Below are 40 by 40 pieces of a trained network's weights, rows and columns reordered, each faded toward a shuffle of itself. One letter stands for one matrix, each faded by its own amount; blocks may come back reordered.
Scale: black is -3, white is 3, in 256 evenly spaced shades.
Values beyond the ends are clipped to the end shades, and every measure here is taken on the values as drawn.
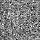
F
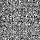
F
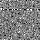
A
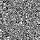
A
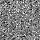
F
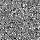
F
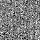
F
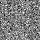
F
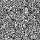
A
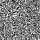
A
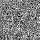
A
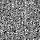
F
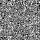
F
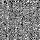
F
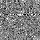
A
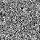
A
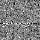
A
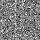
F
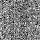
F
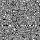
A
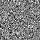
A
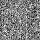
F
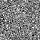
A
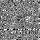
A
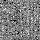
F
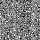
F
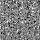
F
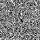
A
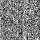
F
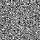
A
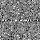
A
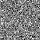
A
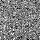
F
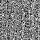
F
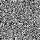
A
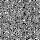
F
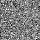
A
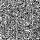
F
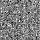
F
